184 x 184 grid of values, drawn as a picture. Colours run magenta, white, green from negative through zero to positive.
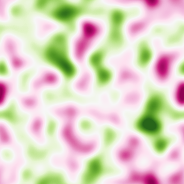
Lone odd cells: none. Grain: smooth. Mirror symmetry: none. Average level on the scale: 50%.
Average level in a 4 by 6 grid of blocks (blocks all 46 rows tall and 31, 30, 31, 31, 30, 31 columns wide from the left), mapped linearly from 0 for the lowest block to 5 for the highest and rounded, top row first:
454422 | 244531 | 332355 | 352402
